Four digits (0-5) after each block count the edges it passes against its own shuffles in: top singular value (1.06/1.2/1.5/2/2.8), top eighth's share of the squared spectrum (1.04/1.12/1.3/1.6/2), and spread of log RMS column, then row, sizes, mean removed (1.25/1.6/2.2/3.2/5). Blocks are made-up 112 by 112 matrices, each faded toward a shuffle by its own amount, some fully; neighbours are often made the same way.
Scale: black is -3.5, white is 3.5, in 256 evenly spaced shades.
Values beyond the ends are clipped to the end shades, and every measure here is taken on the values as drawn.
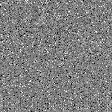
3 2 1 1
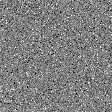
2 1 0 0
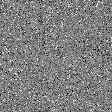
1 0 0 0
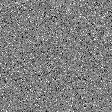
2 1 0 0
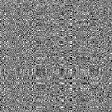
5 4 3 3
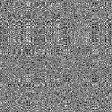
5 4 3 3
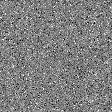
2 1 0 0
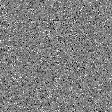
3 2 0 0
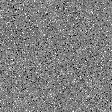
1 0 0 0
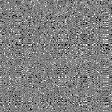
5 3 2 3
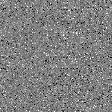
3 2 1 1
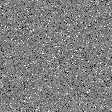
0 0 0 0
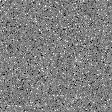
1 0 0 0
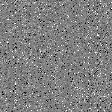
3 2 2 0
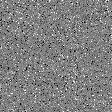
1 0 0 0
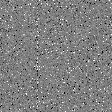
2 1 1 0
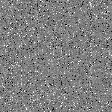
3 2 2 0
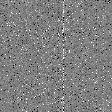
3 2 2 0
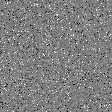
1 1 0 0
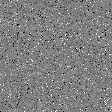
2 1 0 0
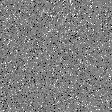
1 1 0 0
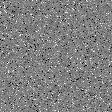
0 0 0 0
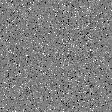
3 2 1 0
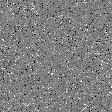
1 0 0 0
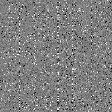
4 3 2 1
